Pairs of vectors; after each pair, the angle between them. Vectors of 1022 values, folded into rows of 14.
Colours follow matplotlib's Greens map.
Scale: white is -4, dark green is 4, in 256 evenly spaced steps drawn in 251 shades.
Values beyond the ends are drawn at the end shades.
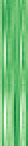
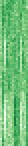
nearly parallel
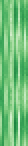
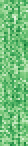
partly opposed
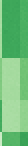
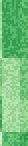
nearly parallel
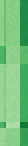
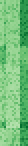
nearly parallel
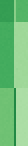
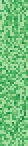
orthogonal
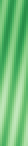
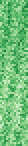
partly aligned
